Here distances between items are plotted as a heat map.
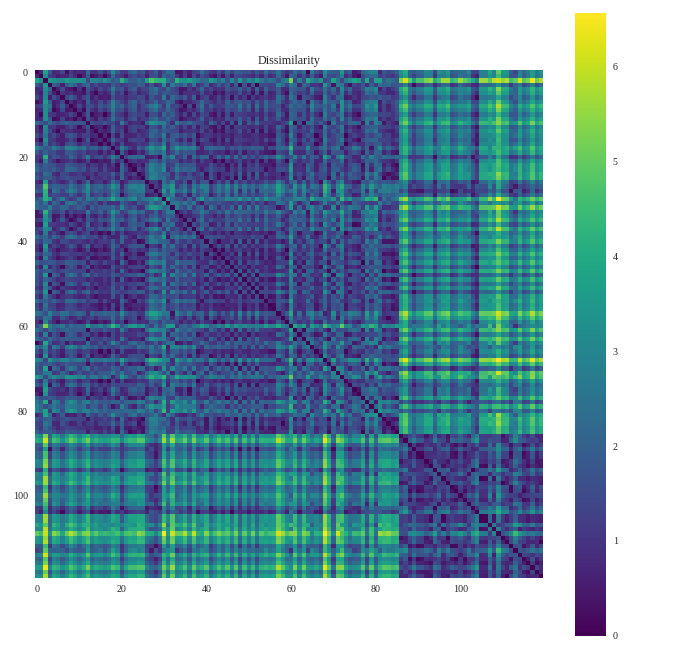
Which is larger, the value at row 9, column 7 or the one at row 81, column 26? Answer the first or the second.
the second
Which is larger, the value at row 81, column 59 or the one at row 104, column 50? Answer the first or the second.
the first
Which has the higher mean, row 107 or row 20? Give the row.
107
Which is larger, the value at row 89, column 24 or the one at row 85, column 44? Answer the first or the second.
the first
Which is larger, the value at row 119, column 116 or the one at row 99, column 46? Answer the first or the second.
the second
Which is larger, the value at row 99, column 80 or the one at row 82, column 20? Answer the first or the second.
the second
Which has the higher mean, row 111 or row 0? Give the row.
111
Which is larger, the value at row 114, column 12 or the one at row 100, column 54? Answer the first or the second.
the first
